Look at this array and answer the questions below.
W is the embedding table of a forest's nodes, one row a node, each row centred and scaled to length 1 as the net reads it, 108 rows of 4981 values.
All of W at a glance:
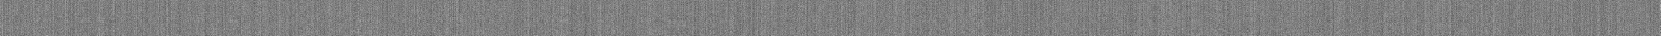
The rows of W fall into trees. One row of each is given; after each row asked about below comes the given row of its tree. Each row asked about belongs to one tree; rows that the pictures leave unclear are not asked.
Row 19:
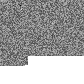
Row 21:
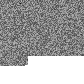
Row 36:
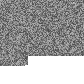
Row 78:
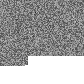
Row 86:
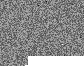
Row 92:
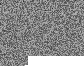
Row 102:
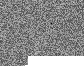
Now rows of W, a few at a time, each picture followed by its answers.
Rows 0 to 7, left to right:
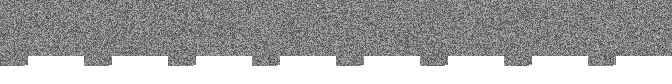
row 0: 78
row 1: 92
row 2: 78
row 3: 86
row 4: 21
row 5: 19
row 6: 19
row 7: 86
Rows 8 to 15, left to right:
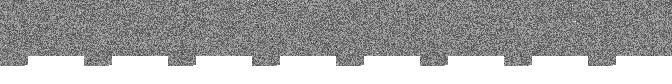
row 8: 92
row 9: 36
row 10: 78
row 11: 102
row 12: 19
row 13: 92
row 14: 86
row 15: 78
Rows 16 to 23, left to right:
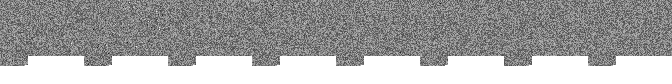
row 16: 36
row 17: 19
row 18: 19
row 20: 92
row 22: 78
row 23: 19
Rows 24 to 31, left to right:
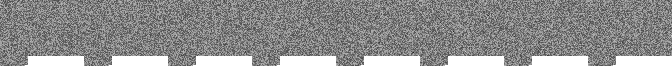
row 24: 21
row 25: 92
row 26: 19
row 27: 86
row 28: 19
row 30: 86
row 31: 19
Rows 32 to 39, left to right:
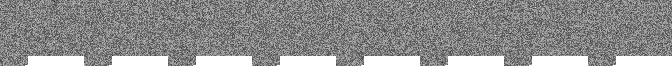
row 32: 21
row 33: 19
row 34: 78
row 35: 92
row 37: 86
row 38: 78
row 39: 92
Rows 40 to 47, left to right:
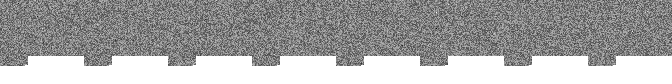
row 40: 19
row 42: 36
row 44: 102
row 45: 102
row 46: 92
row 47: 86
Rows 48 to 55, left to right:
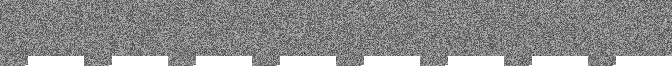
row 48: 36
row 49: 102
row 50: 36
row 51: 19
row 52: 92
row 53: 21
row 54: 21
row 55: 92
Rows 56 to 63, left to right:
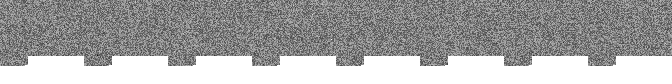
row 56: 92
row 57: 19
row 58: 86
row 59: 21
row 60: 21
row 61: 102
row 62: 21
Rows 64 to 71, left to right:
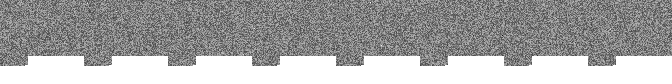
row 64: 21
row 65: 21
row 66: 78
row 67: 21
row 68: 102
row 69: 36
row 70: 19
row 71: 86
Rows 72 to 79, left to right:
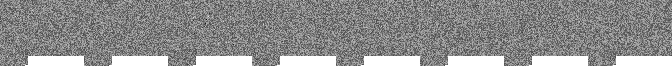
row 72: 36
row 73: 92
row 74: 78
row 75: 19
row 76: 36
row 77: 21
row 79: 36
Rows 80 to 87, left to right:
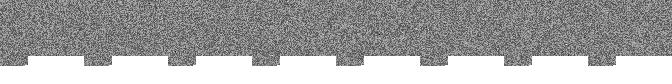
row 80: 19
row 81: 92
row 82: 21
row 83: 36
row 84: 36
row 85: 102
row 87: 102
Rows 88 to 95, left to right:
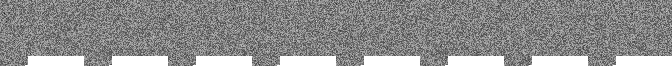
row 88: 102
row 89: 36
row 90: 92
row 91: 19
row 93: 36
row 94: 92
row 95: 92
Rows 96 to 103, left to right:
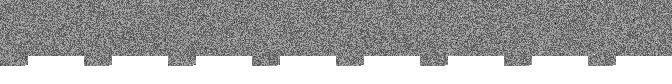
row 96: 36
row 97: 21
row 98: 36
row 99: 86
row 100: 21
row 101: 92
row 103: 86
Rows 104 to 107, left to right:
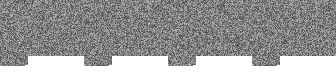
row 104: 92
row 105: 19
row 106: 21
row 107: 19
